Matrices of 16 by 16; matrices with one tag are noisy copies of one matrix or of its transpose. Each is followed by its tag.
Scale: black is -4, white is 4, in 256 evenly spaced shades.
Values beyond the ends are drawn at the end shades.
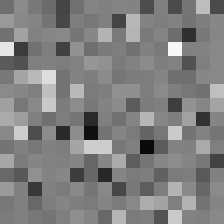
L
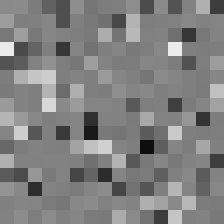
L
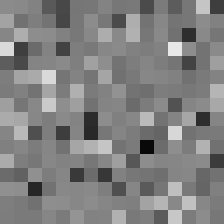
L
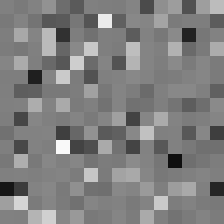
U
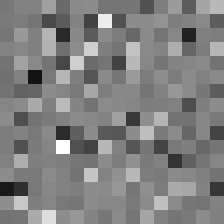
U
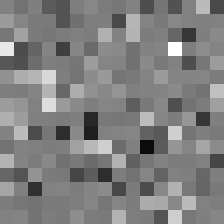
L
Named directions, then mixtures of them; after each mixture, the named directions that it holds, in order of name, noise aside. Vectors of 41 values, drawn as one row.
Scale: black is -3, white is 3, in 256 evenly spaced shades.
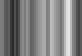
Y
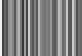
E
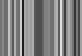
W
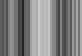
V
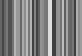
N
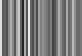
E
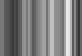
Y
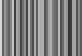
E, W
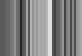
N, V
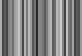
E, N, W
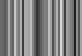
N, W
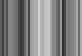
V
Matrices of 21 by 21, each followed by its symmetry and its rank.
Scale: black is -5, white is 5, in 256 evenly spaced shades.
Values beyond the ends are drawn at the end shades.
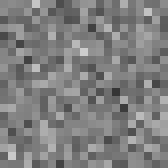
neither, full rank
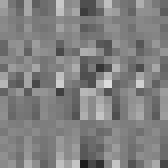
neither, rank two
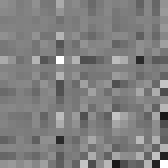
symmetric, rank two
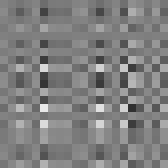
neither, rank one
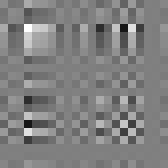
symmetric, rank one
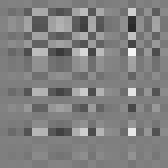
neither, rank one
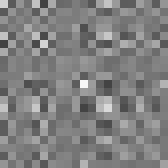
symmetric, rank three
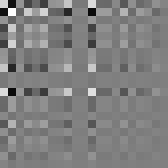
symmetric, rank one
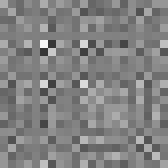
symmetric, rank three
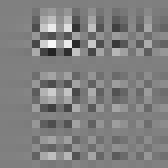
neither, rank one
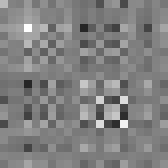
symmetric, rank three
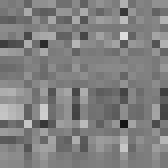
neither, rank two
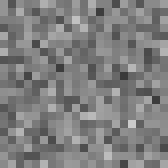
neither, full rank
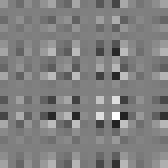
symmetric, rank one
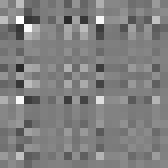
symmetric, rank two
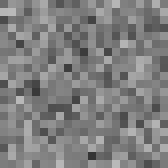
neither, full rank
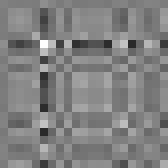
symmetric, rank two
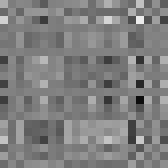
neither, rank two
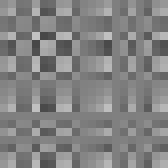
symmetric, rank one
